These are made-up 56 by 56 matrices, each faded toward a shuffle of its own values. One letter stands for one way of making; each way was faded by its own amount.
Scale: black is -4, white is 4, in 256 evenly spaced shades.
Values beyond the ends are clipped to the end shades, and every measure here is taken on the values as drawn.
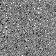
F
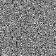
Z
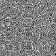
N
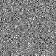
N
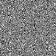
Z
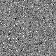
F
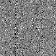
Z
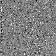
F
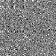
N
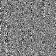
Z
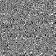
N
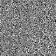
Z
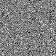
Z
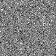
F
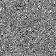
F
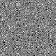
N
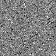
F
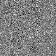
Z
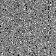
F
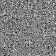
Z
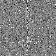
F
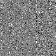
Z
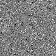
F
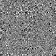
N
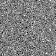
F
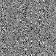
Z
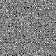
N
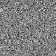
N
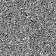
F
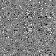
N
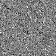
F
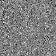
F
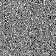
F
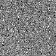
Z
